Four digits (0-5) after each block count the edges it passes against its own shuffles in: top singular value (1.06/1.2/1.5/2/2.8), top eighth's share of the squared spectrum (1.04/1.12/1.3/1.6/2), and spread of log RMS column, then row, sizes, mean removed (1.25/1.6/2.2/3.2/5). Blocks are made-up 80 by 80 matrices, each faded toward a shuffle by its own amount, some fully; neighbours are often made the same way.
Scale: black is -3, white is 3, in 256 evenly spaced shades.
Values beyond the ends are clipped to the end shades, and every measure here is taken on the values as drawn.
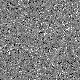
0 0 0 0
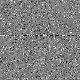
2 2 0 2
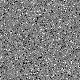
1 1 0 0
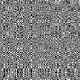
5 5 3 3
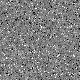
0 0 0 0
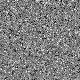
0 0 0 0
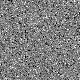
0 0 0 0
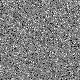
0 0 0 0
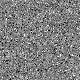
0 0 0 0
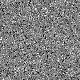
1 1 0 0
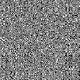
4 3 2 2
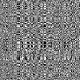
5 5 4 3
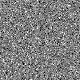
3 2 0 0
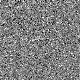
0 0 0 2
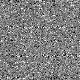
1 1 0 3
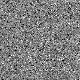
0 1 0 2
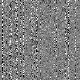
2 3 4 0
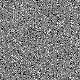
1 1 2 0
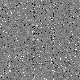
1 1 1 0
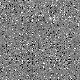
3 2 2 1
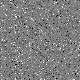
1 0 0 0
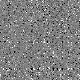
3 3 2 2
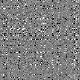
3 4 3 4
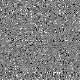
2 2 2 2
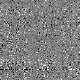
3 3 2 2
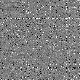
3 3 2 2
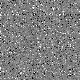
2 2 1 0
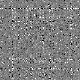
3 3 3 3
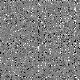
3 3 3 2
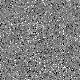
3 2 1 0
